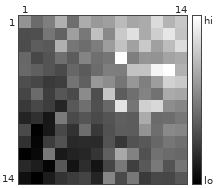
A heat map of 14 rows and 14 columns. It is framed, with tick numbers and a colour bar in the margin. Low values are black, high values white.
Slope: up to the top right. Grain: fine. Odd rows or columns: none. Ninth with the lowest average: bottom left. Mirror symmetry: none. Ninth with the highest average: top right.
